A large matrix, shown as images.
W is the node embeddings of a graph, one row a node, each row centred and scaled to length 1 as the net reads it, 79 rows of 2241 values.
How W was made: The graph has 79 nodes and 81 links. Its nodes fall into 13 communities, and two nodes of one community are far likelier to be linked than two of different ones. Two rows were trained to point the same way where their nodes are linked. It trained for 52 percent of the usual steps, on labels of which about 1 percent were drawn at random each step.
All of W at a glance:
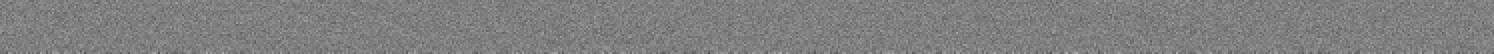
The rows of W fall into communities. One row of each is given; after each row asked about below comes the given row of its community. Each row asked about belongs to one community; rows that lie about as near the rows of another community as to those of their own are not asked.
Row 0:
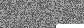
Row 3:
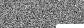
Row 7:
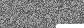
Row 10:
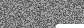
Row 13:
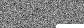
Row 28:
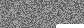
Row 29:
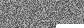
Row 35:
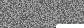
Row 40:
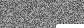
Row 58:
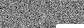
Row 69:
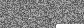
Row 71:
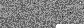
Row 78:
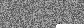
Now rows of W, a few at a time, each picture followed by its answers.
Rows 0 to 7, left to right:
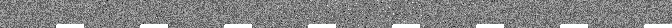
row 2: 40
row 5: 28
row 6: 35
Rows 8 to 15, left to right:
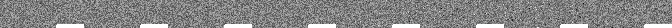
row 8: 35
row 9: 78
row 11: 69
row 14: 40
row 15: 10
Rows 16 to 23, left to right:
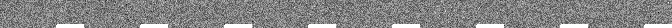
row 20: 40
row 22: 7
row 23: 71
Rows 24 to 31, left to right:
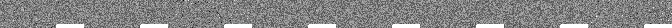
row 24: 29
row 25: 0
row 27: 35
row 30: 10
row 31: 0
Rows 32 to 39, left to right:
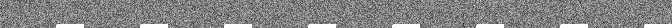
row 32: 58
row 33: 13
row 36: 28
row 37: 78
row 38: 7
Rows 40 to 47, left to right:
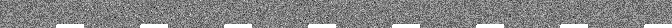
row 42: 28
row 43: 78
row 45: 40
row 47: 40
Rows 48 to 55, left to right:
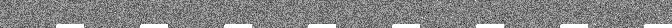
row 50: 78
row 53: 7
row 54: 28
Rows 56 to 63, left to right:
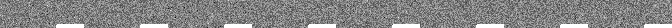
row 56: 69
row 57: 7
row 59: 10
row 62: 28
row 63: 35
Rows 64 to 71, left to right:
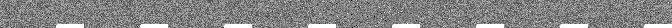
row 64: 0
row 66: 35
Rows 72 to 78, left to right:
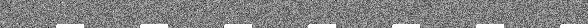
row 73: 69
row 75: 10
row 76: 78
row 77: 3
